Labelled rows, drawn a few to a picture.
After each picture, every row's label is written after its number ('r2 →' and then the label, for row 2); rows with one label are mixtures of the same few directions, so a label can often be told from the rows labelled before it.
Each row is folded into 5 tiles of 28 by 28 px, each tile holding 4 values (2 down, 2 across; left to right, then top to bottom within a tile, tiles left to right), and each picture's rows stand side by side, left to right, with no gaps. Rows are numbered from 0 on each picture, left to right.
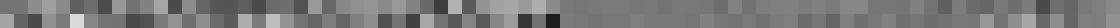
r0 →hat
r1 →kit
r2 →kit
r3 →kit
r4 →hat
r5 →kit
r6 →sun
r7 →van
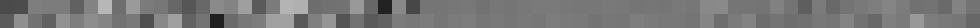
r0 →sun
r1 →hat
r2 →sun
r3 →van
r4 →hat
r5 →sun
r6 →hat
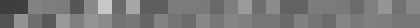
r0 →sun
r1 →sun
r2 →sun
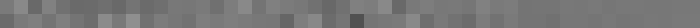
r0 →kit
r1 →sun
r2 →hat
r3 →van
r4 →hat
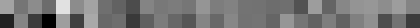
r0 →van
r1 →van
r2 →kit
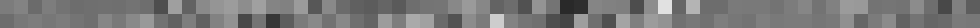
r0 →kit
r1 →kit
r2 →kit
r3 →hat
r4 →sun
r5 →sun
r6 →sun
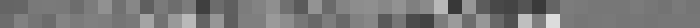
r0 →sun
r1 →van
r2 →kit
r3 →kit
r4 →sun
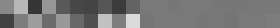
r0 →kit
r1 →kit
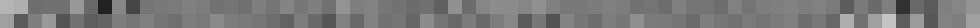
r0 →sun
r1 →hat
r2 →van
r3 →kit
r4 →hat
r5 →kit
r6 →van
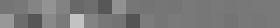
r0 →hat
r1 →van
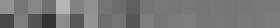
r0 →van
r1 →van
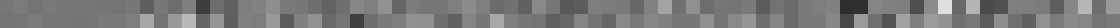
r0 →kit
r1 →van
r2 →hat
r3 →hat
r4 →sun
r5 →van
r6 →sun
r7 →sun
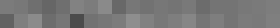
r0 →hat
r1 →van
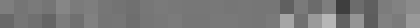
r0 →van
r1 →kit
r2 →van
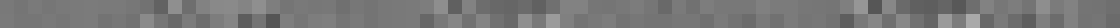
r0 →kit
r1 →kit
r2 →van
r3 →kit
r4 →sun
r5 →van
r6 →kit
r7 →van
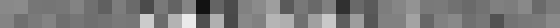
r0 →sun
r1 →van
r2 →van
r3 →hat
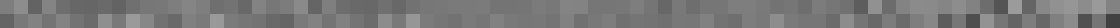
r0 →kit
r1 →hat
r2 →kit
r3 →hat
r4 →sun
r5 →hat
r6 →kit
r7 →kit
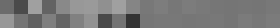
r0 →kit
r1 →kit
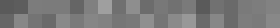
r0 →sun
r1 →van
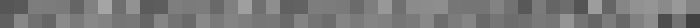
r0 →sun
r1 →sun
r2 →sun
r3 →sun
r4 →kit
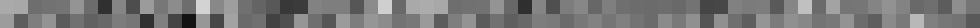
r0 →sun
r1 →van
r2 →sun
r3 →sun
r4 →kit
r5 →sun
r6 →hat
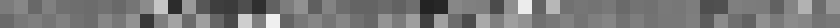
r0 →kit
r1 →kit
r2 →kit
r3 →sun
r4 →van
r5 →sun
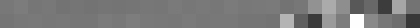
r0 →kit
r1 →kit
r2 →hat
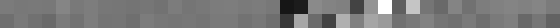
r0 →van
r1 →kit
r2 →sun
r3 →kit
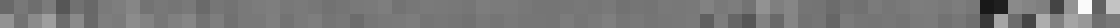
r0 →van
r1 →van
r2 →hat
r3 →van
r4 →van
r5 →van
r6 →kit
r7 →sun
